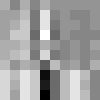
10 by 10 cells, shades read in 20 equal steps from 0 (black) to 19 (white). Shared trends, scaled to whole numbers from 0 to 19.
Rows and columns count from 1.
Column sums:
137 127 150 112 105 96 117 127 112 109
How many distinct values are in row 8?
7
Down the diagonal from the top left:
13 12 15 8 13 9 11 17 13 10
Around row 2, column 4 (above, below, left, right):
10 9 14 17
